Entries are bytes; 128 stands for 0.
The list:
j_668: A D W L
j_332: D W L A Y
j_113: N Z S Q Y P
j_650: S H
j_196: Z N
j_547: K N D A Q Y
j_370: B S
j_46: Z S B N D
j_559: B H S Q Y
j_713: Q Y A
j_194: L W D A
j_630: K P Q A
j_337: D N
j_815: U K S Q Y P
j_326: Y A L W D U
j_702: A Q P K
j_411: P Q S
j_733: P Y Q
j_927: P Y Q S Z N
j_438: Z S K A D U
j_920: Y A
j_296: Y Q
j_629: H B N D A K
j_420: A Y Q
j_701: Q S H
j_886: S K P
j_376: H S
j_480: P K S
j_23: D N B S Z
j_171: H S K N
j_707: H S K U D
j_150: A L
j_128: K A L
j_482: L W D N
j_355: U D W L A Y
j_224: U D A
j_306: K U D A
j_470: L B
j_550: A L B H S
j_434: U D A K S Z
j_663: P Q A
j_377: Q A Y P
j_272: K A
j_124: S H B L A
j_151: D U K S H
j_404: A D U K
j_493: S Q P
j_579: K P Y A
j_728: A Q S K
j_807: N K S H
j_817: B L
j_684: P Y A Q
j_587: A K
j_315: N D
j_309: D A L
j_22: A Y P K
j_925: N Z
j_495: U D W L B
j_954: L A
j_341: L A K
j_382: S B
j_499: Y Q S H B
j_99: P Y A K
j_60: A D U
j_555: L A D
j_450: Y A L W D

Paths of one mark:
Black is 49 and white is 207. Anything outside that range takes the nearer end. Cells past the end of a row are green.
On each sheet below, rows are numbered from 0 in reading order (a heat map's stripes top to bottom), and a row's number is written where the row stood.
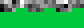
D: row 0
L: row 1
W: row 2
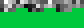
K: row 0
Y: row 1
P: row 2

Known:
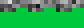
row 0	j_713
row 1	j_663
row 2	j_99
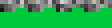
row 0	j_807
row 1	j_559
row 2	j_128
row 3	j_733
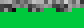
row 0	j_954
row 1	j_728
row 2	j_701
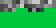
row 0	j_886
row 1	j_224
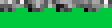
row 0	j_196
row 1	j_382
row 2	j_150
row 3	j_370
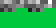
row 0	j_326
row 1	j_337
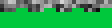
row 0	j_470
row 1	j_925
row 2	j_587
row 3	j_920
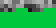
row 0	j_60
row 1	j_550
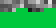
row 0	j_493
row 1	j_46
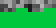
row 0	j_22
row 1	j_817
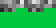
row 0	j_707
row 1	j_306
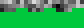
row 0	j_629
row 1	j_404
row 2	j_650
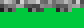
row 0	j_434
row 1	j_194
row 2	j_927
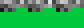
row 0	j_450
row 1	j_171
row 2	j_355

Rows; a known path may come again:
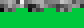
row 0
j_480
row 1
j_150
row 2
j_702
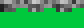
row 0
j_124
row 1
j_630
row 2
j_341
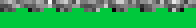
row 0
j_420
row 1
j_370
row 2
j_547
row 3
j_493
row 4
j_495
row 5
j_807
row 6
j_272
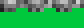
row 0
j_470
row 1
j_815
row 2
j_438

